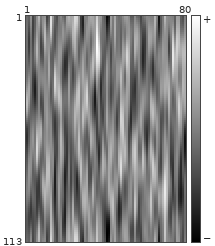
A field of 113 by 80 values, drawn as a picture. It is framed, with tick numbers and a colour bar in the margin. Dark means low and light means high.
Histogram: bell-shaped. Average level on the scale: 50%. Mirror symmetry: none. Grain: streaks running down.
